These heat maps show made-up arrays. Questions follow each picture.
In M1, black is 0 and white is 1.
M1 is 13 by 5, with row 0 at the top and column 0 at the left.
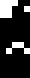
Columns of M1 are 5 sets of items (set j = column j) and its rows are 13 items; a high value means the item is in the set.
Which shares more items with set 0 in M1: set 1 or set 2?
set 1
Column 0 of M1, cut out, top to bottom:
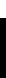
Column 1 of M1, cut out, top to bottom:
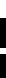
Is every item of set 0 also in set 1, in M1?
yes
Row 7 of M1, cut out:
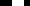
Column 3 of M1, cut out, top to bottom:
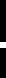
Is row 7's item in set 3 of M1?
yes
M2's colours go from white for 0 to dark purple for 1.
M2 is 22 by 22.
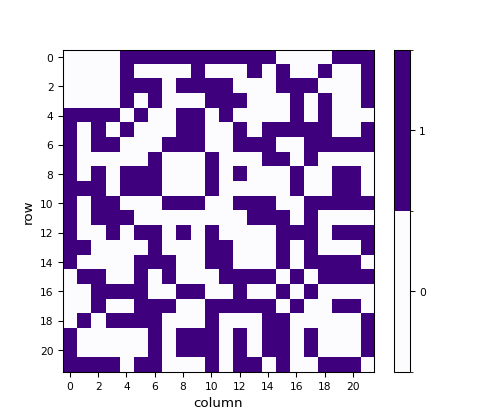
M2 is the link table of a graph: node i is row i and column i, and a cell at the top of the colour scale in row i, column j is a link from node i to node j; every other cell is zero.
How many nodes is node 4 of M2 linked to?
10
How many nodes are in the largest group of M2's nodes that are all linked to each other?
5
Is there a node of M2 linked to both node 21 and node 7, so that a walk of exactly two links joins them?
yes
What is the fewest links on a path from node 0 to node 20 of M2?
1
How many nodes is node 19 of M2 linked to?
10
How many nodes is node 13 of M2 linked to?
8
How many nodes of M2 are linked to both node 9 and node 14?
6
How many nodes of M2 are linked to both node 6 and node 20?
7
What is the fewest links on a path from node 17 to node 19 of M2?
1
